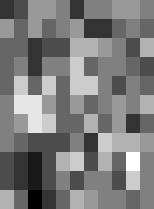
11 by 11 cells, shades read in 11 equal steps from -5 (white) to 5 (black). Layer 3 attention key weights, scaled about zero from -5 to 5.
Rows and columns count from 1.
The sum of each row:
4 7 4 5 -6 -11 -4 2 2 12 6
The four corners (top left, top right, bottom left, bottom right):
3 0 -2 0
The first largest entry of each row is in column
1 7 3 3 9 5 10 7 3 3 3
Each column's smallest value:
-2 -4 -4 -3 -2 -3 -3 -3 -2 -5 -2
